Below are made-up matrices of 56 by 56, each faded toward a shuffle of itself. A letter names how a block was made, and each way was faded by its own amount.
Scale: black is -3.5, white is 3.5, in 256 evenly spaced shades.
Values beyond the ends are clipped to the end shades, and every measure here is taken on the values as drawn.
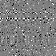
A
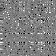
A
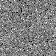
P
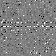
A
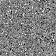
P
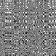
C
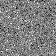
P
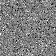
P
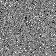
P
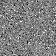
P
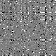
A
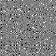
A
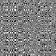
C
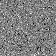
P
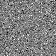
P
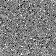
P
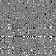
A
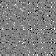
A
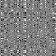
C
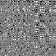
A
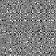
C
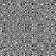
C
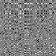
C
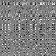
C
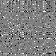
A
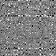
A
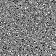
P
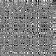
C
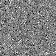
P
